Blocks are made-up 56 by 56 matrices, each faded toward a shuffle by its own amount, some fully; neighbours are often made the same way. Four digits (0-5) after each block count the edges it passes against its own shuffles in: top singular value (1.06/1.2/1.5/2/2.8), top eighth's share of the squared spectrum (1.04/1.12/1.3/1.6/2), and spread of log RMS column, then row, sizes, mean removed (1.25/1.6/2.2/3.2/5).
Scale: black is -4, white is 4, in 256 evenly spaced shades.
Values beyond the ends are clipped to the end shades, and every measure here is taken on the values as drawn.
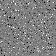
0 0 0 0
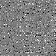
3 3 1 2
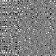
4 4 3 2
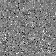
3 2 1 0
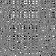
4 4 2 2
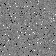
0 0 0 0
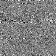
1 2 0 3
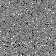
0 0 0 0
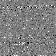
1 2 0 3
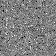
0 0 0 0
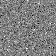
0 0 0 0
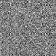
3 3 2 1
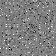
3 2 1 0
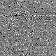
3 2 0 1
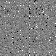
3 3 1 0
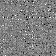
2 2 1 1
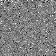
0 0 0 1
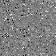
3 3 1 1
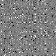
4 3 2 2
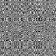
4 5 3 3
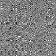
4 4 2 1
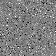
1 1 0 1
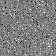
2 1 0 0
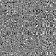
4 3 2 2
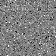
2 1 0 0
